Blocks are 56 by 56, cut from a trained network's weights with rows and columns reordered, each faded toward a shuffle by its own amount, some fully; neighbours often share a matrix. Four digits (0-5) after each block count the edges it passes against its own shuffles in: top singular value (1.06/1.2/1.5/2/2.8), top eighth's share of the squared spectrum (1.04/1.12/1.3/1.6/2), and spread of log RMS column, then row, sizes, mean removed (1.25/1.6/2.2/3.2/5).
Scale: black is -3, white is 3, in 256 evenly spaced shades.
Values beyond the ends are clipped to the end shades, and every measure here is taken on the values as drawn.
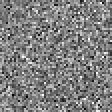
0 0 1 0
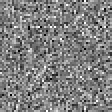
1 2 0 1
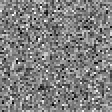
0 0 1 0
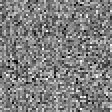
2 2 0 1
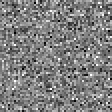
1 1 1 0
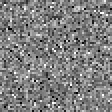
0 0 0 0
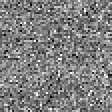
0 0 0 0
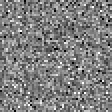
0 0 0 0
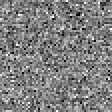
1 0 0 0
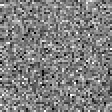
0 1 0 1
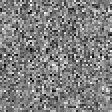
2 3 2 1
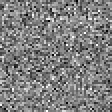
1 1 0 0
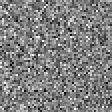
1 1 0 1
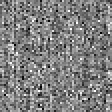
2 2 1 1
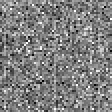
1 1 0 0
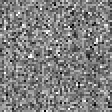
1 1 0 0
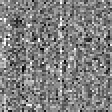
3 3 1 2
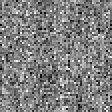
2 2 1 1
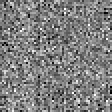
1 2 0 1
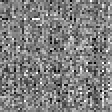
3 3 2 2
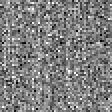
2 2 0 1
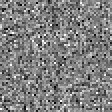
2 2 0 1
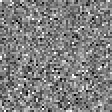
0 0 0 0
